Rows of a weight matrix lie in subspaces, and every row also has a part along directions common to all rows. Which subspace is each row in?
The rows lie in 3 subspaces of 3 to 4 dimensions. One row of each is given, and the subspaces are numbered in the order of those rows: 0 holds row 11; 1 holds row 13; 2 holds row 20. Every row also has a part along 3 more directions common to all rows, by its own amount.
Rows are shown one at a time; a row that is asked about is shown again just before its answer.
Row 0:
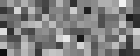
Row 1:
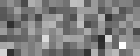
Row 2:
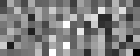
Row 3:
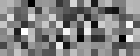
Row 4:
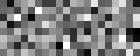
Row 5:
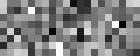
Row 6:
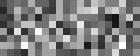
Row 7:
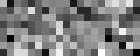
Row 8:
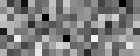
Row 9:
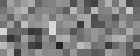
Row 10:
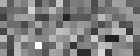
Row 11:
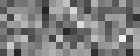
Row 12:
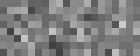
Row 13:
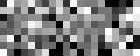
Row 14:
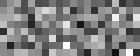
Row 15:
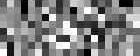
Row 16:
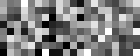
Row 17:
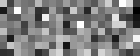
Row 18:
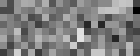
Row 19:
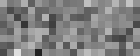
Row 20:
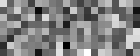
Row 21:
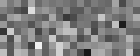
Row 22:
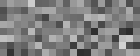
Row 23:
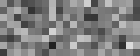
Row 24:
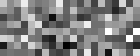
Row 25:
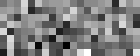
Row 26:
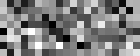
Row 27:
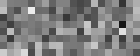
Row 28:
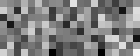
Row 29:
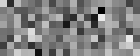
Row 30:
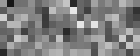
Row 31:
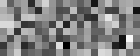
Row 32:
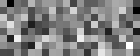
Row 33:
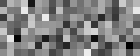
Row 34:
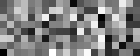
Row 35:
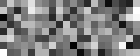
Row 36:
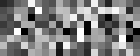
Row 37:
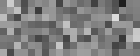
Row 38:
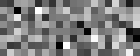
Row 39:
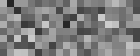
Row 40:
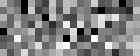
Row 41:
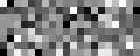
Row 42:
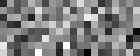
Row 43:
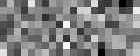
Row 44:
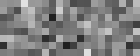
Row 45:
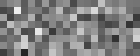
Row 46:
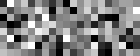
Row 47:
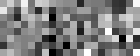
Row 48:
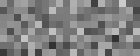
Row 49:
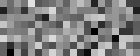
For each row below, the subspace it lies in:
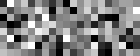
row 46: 0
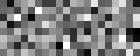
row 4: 2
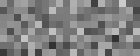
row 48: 1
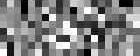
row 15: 2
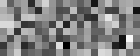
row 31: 0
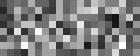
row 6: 2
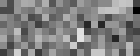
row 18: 0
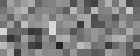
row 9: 0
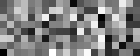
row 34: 2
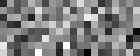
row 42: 2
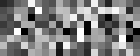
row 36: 0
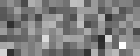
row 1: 2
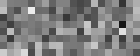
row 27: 1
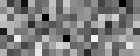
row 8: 0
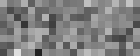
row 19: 0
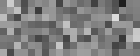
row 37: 2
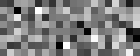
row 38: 2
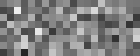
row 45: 2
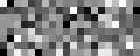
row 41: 2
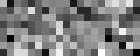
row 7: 1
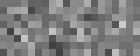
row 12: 1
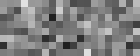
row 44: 1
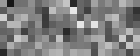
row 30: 0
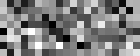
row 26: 0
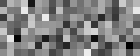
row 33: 0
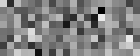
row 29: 2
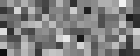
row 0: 0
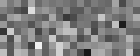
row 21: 1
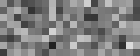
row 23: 1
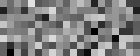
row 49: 1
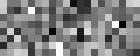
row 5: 1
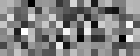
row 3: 0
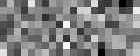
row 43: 0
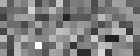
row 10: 1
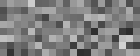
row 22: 1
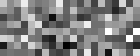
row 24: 1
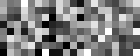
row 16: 0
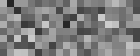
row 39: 2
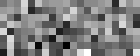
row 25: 1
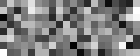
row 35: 1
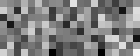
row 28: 2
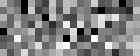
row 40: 0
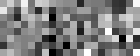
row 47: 0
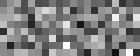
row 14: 2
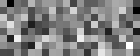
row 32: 0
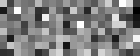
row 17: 2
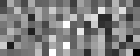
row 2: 2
